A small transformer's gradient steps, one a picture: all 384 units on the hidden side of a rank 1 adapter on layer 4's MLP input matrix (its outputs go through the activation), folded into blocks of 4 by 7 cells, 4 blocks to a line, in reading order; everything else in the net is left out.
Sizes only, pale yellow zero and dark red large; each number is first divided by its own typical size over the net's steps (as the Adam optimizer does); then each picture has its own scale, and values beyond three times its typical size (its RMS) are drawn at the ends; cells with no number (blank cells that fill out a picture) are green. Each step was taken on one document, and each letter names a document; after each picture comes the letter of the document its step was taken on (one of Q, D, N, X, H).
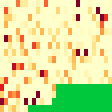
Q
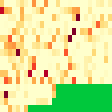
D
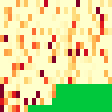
Q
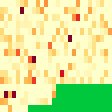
D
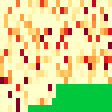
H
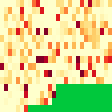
H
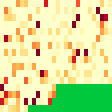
Q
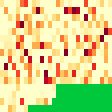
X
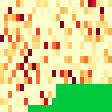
H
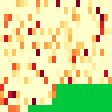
Q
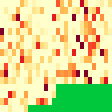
X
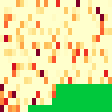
Q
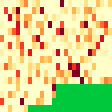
X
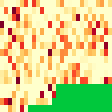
X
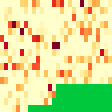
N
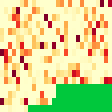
X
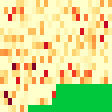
D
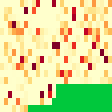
N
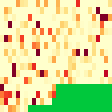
Q
